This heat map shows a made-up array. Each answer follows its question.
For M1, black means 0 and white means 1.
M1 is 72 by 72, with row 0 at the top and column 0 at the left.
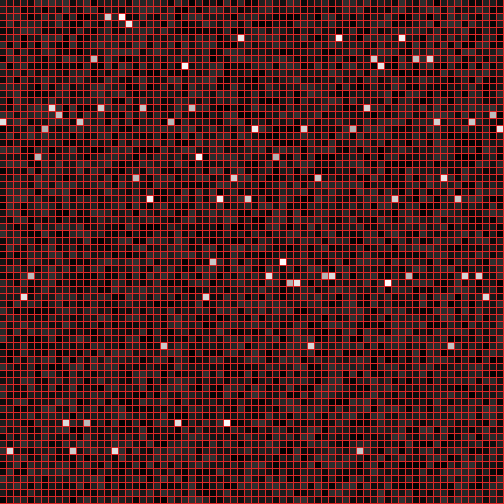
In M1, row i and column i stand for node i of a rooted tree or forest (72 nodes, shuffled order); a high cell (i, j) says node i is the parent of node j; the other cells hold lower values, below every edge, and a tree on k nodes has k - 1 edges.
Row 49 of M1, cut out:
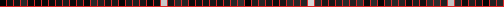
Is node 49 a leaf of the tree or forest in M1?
no
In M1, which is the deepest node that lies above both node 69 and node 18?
42
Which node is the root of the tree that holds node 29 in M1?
37
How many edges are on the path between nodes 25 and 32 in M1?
2
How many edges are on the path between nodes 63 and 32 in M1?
3
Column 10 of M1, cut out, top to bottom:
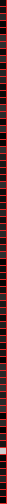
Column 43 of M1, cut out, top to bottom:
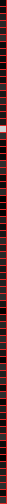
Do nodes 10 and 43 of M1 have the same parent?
no
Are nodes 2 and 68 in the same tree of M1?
no
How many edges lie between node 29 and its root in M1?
3
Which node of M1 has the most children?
39
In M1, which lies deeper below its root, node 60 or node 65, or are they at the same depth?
node 65
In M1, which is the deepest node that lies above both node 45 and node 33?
25
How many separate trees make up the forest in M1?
5
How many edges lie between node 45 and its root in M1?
2
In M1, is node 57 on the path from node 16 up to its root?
no
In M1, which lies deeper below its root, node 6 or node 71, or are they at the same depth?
the same depth
